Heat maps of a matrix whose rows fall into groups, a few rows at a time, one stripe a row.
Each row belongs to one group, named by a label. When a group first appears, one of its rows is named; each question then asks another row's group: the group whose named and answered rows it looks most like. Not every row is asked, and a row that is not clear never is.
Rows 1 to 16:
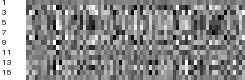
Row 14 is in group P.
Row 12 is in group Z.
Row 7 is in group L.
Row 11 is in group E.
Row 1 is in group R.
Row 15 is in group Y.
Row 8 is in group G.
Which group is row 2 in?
E
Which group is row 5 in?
P
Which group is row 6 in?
P
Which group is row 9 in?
E
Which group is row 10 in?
P
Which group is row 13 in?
Y
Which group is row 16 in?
G
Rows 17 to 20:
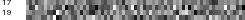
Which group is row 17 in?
L
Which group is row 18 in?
Z
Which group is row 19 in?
P
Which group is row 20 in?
E
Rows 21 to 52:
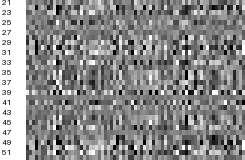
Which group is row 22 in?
L
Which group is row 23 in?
E
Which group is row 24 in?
Z
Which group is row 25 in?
P
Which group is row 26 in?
G
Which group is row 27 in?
Z
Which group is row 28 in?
R
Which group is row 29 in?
G
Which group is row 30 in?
L
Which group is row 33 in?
E
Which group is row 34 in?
Z
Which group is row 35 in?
R
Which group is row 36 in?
R
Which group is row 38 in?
R
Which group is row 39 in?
Y
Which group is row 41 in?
Z
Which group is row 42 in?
G
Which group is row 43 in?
R
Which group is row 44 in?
R
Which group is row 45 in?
R
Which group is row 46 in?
E
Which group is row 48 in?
L
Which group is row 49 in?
L
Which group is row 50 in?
G
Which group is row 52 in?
G
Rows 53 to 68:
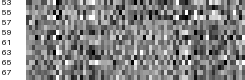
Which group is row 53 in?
E
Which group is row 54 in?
L
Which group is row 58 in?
L
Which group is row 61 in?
G
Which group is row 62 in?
P
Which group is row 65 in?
G
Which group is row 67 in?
R
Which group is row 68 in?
P
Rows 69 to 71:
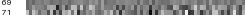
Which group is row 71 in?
Y
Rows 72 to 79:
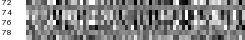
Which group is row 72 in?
E
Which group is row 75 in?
Y
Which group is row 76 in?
E
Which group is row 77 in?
Z
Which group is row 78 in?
R
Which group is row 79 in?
P
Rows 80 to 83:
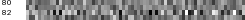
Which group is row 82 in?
Y
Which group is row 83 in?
Z
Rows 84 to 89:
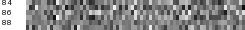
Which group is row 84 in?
P
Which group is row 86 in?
G
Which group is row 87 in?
P
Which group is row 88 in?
Z
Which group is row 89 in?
R
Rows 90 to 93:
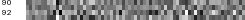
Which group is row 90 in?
E
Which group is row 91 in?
R
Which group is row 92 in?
Y
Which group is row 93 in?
P
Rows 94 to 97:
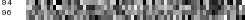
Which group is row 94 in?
L
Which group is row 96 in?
L
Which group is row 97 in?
Z
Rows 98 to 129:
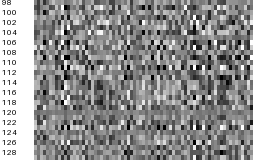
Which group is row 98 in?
L
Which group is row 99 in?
E
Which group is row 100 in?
L
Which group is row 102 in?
G
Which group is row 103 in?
R
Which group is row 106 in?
L
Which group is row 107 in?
Y
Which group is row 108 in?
R
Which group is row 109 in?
L
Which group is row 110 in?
P
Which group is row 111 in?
Y
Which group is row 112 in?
E
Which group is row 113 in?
L
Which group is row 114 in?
P
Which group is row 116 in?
L
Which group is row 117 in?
R
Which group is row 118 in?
P
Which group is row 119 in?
Z
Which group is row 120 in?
R
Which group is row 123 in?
Y
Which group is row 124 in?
R
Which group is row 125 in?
L
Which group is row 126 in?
R
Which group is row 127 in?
Y
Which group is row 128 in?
L
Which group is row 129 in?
Y
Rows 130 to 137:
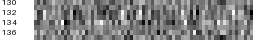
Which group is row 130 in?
L
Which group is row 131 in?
Z
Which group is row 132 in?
Z
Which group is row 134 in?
E
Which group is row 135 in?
E
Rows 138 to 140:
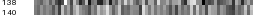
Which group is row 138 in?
P
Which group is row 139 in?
G
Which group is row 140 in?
G
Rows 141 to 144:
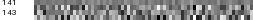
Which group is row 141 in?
R
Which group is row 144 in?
Y
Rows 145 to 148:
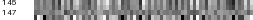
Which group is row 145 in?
G
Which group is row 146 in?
G
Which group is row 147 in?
E
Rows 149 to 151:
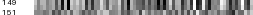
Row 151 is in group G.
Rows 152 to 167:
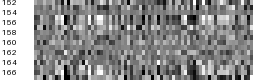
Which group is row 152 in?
Y
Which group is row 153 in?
Z
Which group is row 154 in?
Z
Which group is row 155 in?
E
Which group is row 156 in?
E
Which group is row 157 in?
G
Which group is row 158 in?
E
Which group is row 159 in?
Z
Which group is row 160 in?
L
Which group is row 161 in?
E
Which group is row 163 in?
Z
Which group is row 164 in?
R
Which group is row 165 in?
E
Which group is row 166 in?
E
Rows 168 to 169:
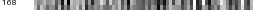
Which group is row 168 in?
Y
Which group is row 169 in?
Y
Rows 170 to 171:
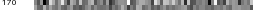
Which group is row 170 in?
L
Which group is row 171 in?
Z
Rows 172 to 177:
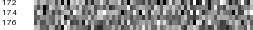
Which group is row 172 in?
Y
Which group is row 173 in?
L
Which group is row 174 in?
G
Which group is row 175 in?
E
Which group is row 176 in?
R
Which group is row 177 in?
P
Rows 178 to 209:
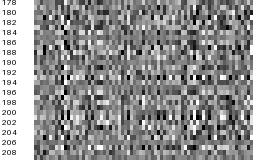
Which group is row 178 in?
P
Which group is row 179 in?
Y
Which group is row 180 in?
Z
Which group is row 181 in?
L
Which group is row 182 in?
R
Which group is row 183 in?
P
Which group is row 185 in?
Z
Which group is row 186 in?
E
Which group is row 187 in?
L
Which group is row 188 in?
G
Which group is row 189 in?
R
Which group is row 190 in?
R
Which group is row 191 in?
P
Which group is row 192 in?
G
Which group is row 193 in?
Y
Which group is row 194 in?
P
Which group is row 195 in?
E
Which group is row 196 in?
E
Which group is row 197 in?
P
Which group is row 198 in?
G
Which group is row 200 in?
Y
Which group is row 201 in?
Y
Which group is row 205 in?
L
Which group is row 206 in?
R
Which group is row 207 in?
E
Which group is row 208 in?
L
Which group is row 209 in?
R
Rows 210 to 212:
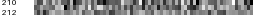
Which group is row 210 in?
Z
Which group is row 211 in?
E
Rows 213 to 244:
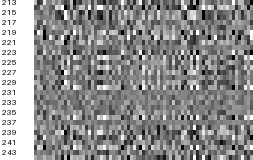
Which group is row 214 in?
E
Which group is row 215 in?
P
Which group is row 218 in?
L
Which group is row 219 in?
G
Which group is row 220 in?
L
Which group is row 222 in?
Z
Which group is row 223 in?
Z
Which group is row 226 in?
G
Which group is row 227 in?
P
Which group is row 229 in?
P
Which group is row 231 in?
Z
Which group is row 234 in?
Z
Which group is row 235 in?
L
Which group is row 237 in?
Z
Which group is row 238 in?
Y
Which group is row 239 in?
E
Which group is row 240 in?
Z
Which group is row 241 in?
L
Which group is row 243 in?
Z
